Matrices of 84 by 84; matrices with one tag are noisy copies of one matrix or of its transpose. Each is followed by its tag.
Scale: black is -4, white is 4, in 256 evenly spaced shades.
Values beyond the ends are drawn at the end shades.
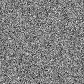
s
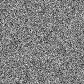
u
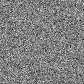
s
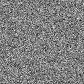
s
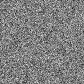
u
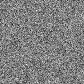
u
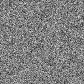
u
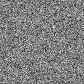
s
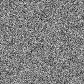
u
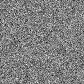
u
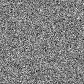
s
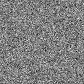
s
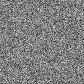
s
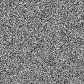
u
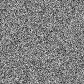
u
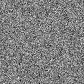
s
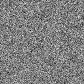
u
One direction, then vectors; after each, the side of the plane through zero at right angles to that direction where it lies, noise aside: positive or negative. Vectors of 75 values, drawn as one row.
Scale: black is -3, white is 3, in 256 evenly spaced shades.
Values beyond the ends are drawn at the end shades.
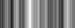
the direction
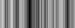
negative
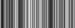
positive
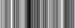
negative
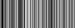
positive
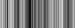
negative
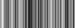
negative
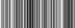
negative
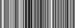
negative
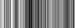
negative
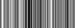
negative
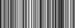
positive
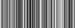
negative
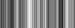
positive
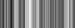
positive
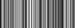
positive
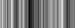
negative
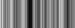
negative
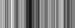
negative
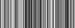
negative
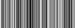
negative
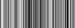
negative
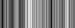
positive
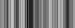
negative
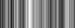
positive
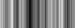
negative
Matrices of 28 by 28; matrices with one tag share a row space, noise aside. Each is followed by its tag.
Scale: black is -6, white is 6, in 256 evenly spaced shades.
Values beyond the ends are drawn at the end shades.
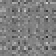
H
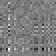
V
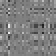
V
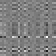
H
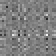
H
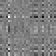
V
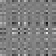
H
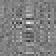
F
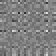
H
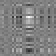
F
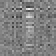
F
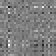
V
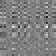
H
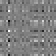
V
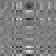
F
